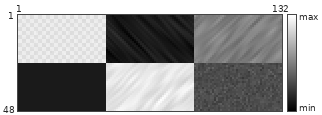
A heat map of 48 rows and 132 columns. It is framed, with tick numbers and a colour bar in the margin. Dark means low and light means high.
The table splits into 2 rows of 3 panels. Panel 1,1: very high, checkered, faint in contrast. Panel 1,2: very low, slanting down to the right, faint in contrast. Panel 1,3: middling, slanting up to the right, faint in contrast. Panel 2,1: very low, flat. Panel 2,2: very high, slanting up to the right, faint in contrast. Panel 2,3: low, fine-grained, faint in contrast.
